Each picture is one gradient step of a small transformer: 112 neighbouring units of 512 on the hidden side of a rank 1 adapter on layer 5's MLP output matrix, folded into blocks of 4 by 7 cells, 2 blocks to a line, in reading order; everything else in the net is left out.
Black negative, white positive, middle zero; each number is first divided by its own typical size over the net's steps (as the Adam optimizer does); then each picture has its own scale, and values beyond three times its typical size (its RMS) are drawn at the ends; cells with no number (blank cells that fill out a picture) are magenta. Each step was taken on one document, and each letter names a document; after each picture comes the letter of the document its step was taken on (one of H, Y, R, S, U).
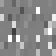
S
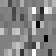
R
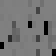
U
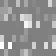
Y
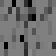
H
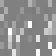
S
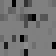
H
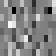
R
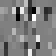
H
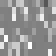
R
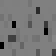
U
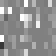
Y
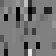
H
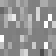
Y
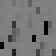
U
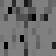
H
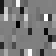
Y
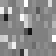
Y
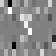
Y
